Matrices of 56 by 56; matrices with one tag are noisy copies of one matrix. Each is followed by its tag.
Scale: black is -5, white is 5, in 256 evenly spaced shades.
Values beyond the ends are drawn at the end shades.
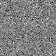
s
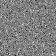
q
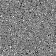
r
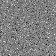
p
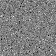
r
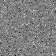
q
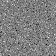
p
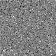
r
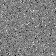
q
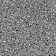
p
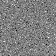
p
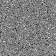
p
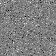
s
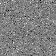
s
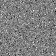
q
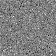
r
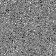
s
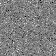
s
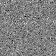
s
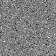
p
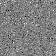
s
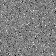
q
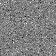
s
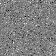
s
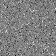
q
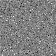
r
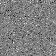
s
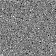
r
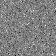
q
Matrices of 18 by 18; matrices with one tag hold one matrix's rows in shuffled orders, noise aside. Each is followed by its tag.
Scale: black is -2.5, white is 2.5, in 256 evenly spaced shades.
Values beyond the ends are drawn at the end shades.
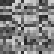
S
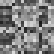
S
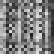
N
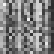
N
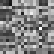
S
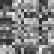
S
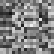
S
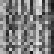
N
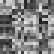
S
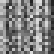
N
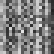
N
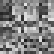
S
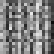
N
